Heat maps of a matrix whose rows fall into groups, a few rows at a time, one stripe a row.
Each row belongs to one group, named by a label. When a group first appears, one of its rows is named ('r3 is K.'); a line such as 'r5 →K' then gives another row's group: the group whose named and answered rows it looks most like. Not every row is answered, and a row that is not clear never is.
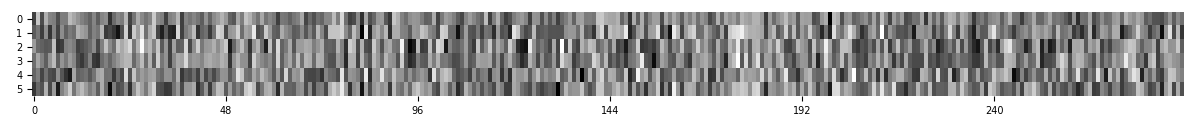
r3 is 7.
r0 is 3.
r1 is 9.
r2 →7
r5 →9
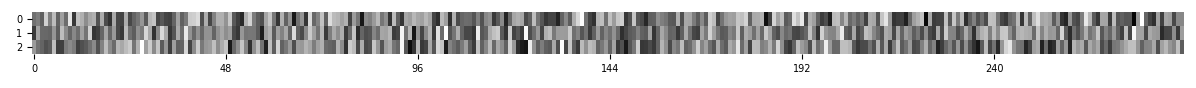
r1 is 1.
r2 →7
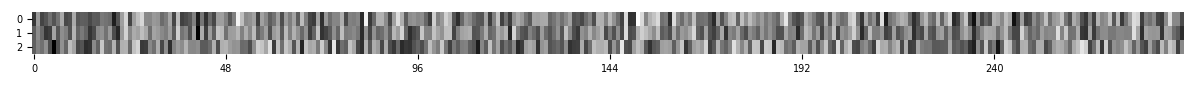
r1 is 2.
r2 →7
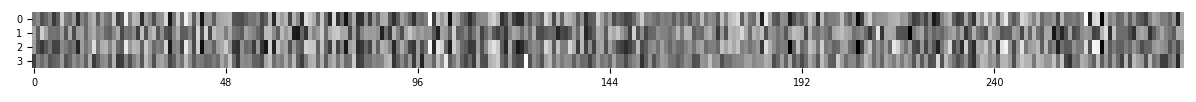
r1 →9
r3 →1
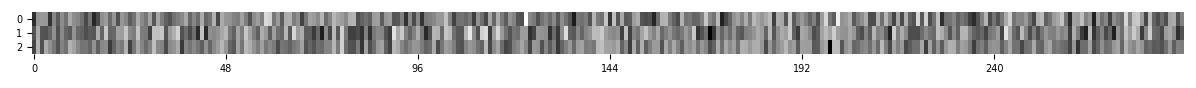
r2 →3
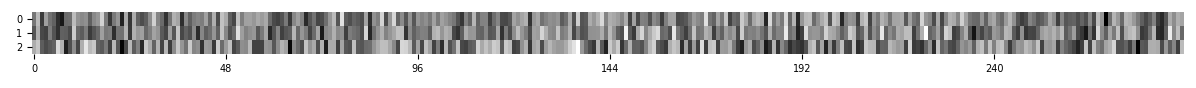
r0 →3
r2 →1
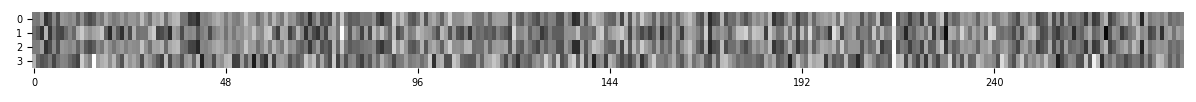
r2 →2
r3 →1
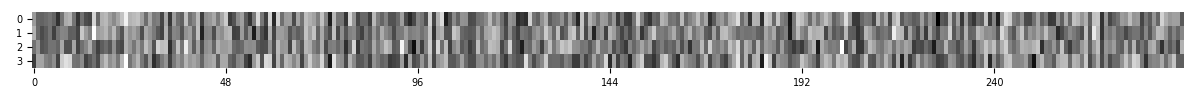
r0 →7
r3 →7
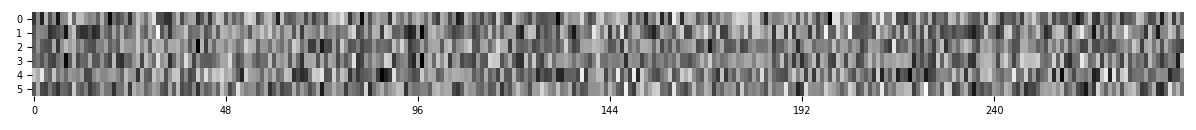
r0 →9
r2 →2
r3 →1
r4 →2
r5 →3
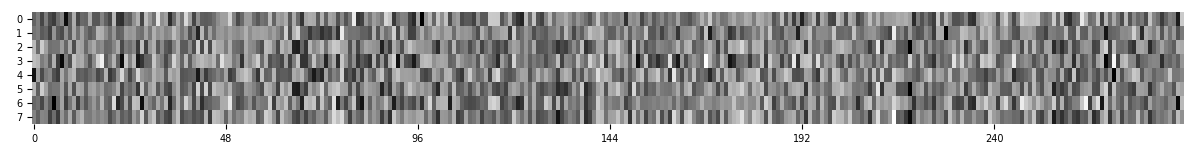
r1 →2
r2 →9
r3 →2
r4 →3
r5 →9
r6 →1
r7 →9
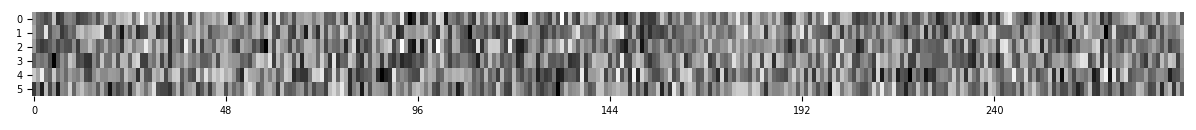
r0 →7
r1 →9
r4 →2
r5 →9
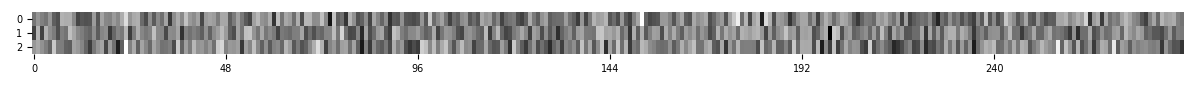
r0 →7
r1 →3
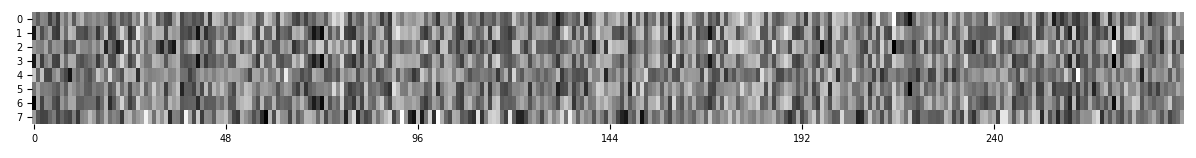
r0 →9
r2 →9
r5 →3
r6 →3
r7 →1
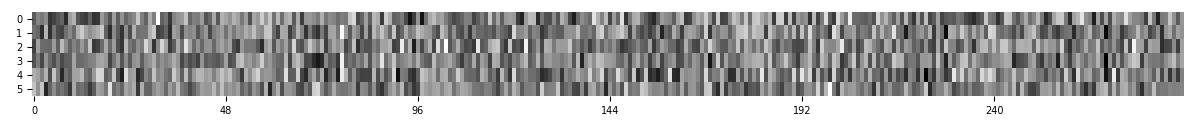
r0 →7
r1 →9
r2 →1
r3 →3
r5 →2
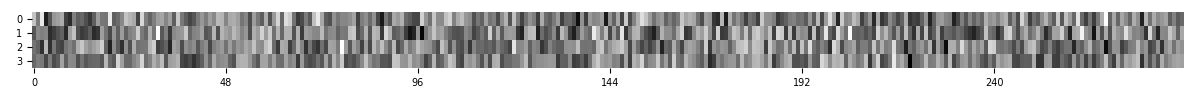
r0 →2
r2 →9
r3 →3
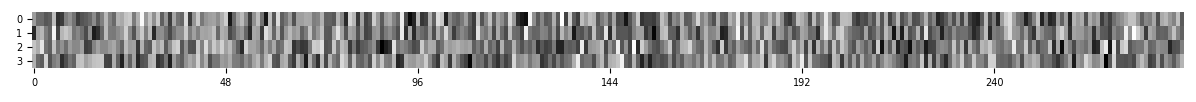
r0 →7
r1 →7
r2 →2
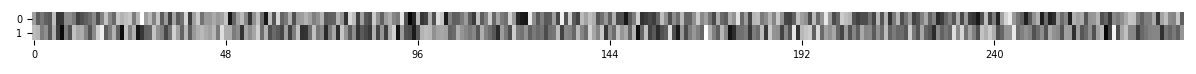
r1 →2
